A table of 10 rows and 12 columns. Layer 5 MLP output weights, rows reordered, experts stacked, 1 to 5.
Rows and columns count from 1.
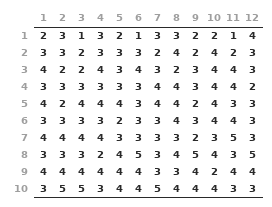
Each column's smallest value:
2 2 1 2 2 1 2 2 2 2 1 2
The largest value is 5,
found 7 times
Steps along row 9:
same same same same same down same up down up same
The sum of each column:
33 32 31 33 32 33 33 35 30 35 33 33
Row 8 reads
3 3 3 2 4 5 3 4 5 4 3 5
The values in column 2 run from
2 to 5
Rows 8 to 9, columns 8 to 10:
4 5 4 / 3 4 2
